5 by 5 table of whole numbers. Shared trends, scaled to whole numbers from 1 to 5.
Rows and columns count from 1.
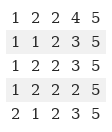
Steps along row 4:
up same same up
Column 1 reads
1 1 1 1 2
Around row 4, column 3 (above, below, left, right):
2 2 2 2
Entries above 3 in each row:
2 1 1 1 1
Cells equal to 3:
3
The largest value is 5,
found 5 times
